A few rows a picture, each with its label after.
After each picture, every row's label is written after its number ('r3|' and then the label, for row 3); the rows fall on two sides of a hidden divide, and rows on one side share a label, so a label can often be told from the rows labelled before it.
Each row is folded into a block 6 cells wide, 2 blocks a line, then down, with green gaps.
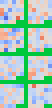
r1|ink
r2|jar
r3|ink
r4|jar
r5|jar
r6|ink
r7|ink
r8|jar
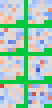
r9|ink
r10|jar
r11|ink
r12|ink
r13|jar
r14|ink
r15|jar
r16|jar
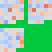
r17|ink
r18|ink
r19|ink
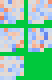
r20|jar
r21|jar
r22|ink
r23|ink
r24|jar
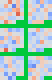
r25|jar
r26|jar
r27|jar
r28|ink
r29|ink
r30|ink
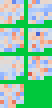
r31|ink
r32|jar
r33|ink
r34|ink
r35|jar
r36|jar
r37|jar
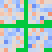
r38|ink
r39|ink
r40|jar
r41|jar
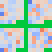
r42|jar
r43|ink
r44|jar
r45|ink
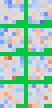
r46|jar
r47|ink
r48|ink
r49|ink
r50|jar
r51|ink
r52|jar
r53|ink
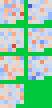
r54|ink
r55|ink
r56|ink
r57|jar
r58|jar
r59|ink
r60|jar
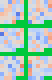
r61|jar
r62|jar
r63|ink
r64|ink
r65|ink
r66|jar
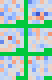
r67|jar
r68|ink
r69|jar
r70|ink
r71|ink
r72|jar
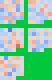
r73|ink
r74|ink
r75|ink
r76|ink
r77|jar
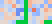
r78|ink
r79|jar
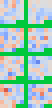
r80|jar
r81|jar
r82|ink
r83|jar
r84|jar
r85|ink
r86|jar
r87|ink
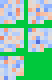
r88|ink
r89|jar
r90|jar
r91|ink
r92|ink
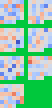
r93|ink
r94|jar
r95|jar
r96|jar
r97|ink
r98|jar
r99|ink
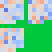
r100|jar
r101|ink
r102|jar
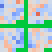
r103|ink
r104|jar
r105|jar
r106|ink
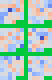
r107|jar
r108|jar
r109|jar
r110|jar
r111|ink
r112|jar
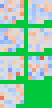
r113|ink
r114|jar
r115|ink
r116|jar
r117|ink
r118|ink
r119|ink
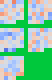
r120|jar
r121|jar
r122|ink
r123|ink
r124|ink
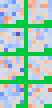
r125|ink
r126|jar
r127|jar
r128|jar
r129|jar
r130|ink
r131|jar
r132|jar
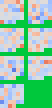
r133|ink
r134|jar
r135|ink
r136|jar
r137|jar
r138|ink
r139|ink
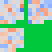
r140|ink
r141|jar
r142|jar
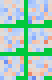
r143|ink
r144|ink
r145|ink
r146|ink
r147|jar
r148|jar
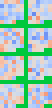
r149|ink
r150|jar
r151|ink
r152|ink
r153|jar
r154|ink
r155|ink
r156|jar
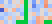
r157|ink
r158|ink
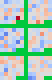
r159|ink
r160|jar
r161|ink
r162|ink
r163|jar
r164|jar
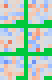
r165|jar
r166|jar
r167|ink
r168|jar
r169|ink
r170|jar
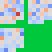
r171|jar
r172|jar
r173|ink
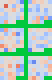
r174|jar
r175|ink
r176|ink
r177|jar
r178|jar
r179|ink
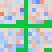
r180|jar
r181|jar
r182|jar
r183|ink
